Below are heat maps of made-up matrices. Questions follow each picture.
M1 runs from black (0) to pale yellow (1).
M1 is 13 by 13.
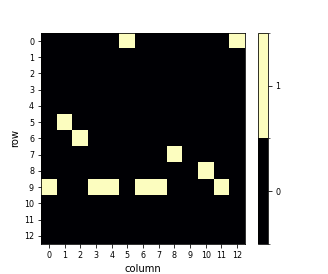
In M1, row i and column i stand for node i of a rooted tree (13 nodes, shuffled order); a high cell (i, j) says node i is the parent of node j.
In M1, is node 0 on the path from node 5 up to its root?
yes
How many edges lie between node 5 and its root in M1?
2
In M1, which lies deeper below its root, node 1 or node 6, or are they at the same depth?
node 1
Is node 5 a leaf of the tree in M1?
no
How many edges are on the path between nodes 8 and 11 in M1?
3
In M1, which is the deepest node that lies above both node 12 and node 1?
0
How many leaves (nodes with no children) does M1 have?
7
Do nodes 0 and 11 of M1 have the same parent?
yes
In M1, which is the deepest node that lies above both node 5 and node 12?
0
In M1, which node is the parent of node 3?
9
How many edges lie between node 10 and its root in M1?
3
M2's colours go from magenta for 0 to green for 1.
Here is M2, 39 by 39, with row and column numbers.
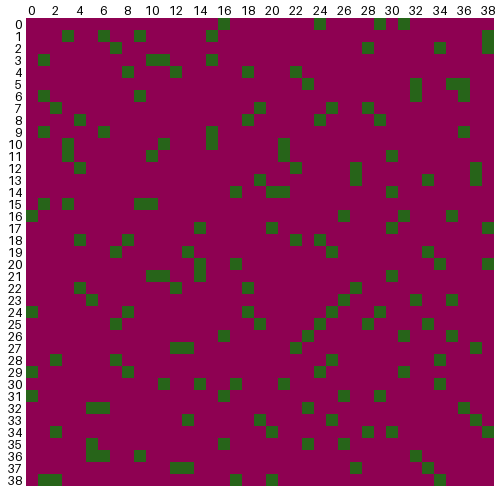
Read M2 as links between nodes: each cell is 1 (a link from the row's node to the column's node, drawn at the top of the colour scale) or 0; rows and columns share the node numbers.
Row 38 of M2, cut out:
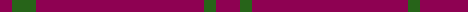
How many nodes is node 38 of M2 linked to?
5
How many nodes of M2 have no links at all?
0
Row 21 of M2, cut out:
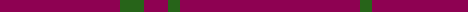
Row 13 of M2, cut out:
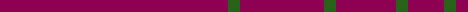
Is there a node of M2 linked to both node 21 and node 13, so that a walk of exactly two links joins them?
no
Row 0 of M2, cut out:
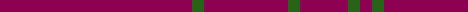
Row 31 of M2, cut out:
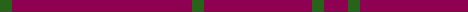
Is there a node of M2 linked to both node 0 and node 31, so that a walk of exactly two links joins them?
yes
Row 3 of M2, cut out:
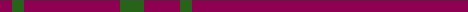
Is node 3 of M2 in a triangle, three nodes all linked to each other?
yes
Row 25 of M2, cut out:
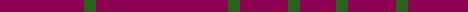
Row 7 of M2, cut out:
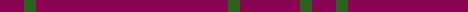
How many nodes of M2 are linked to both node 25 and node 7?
2
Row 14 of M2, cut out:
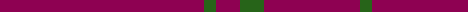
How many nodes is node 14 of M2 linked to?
4
